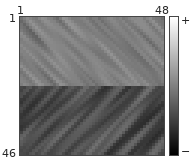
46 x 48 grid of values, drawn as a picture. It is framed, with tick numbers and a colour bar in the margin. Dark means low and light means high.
The table splits into 2 rows of 1 panel. Panel 1,1: middling, slanting down to the right, faint in contrast. Panel 2,1: low, slanting up to the right.
